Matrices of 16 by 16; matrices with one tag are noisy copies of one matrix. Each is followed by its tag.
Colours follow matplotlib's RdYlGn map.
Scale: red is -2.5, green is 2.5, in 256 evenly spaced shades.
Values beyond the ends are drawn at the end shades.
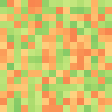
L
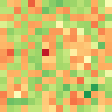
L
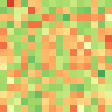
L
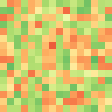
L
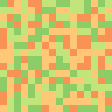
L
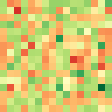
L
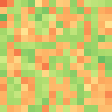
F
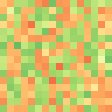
F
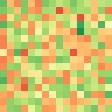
L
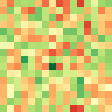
F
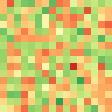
F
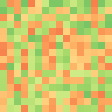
L
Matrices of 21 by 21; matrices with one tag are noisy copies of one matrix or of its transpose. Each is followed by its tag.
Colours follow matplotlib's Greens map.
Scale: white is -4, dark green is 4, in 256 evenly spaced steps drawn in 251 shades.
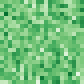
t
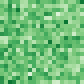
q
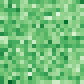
q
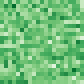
t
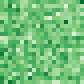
q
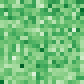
q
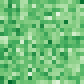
q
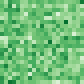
q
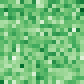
q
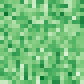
t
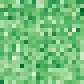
q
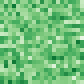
t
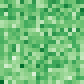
q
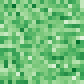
t
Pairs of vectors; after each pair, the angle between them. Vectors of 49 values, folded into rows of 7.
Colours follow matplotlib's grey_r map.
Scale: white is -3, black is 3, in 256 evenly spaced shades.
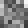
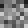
partly opposed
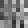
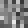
nearly opposite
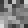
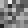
partly opposed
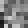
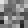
partly aligned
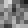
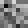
partly opposed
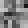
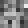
nearly opposite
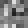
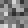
nearly parallel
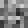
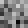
partly aligned
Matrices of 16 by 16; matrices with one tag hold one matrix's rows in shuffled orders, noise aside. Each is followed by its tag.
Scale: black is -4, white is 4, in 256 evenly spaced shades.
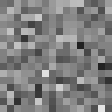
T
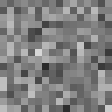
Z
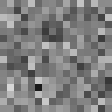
Z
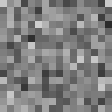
Z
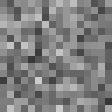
T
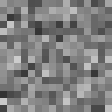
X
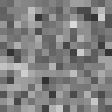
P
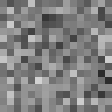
Z
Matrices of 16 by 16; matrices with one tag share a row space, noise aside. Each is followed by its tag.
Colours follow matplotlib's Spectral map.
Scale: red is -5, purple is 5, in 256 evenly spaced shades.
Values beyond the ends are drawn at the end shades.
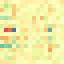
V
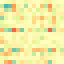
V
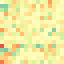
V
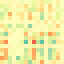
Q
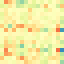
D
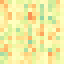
Q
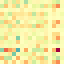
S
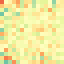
V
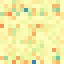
S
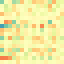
V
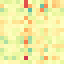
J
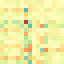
J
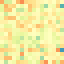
D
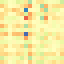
J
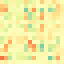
Q
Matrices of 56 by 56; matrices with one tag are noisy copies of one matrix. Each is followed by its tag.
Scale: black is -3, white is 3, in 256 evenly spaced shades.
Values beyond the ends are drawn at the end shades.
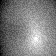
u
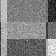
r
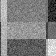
r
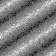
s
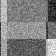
r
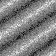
s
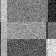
r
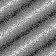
s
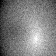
u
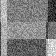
r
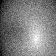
u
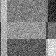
r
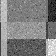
r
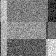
r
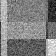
r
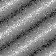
s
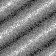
s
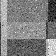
r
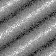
s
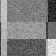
r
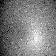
u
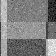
r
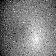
u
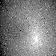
u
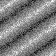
s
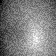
u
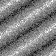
s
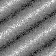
s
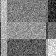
r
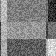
r
